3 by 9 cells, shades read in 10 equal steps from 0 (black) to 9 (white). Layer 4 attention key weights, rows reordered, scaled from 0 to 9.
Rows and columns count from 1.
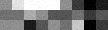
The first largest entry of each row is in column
3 3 7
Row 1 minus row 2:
1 4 3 4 6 2 -2 -2 -2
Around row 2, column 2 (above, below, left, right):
8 5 4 6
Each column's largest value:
5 8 9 9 9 5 7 2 3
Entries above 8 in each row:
3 0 0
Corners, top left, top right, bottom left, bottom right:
5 1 5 2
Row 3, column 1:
5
